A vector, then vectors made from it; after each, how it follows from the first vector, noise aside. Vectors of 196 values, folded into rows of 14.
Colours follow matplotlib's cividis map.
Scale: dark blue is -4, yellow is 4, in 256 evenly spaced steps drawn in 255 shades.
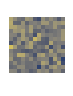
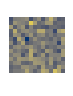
wrapped around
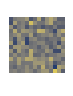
wrapped around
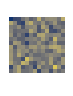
wrapped around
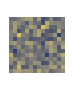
wrapped around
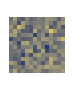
wrapped around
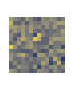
copied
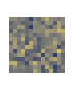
wrapped around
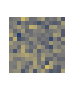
wrapped around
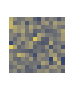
copied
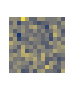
wrapped around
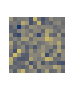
wrapped around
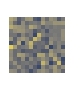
copied
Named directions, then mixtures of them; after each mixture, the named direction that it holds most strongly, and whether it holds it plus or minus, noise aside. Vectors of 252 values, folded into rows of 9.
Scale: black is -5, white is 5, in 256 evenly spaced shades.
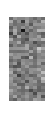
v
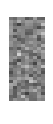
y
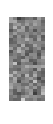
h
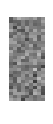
h, minus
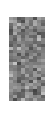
h, plus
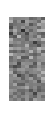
v, plus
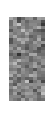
y, minus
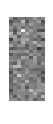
v, minus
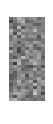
h, minus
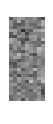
v, plus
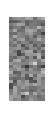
y, minus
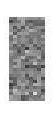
h, minus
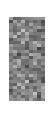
v, minus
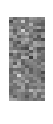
v, minus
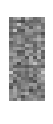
y, minus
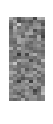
y, minus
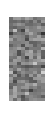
y, minus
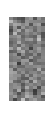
h, plus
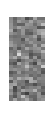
y, plus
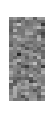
y, minus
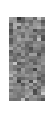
h, plus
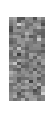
y, minus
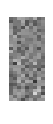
h, minus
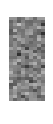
y, minus
